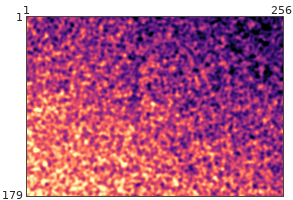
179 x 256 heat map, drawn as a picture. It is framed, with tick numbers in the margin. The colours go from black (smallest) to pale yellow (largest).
Ninth with the lowest average: top right. Stripes: none. Average level on the scale: 50%. Grain: blotchy. Slope: up to the bottom left. Ninth with the highest average: bottom left.
